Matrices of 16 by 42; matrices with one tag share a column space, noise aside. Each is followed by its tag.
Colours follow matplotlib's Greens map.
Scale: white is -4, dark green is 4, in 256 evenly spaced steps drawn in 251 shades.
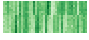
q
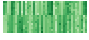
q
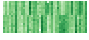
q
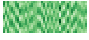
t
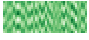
t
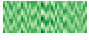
t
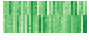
q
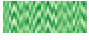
t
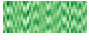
t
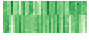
q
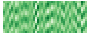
t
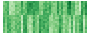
q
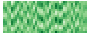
t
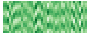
t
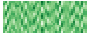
t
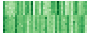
q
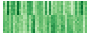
q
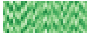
t
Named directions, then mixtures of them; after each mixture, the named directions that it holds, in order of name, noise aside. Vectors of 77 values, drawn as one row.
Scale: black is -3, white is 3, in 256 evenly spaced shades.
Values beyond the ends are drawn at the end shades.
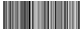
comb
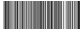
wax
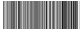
comb, wax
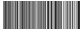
comb, wax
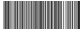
wax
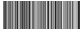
comb, wax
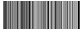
comb, wax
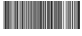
wax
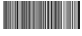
comb, wax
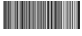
comb, wax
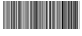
comb, wax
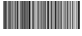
comb, wax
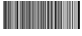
comb, wax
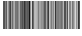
comb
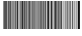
comb, wax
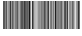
comb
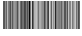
comb
